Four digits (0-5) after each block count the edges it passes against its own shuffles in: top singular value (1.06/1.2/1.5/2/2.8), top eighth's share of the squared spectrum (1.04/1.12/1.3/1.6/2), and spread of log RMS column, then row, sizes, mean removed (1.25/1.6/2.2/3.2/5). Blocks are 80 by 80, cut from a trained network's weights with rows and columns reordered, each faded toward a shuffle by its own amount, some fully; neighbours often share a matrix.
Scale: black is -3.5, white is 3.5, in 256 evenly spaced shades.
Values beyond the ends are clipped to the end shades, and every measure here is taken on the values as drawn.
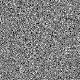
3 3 1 1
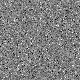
0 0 0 0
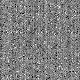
3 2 0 2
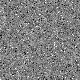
0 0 0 0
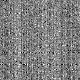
4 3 1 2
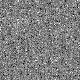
0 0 0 0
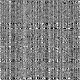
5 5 2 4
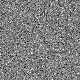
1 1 0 0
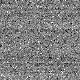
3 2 1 0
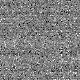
2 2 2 0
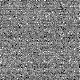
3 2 2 0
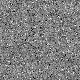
0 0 0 0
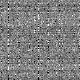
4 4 3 0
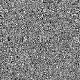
3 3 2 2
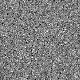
2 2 0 0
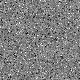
0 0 0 0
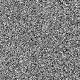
2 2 0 0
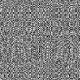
4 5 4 1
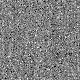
1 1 0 0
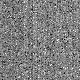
2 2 0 0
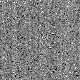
2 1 0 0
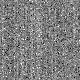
3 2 0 1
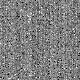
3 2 0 1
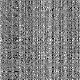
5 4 2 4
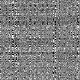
4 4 4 0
